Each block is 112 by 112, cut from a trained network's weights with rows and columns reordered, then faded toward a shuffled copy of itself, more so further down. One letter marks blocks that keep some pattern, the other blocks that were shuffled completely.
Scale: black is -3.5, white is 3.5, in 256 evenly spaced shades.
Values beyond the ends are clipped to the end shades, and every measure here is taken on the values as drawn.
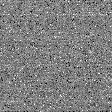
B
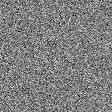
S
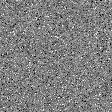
S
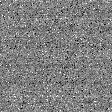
B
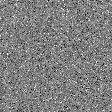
S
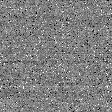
B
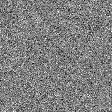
B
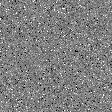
S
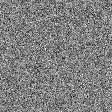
S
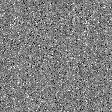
B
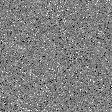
S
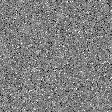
B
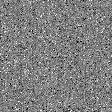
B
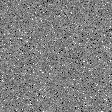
S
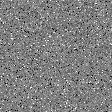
S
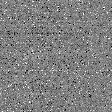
B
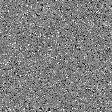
B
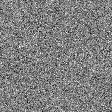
S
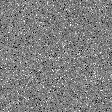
S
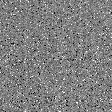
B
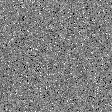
S
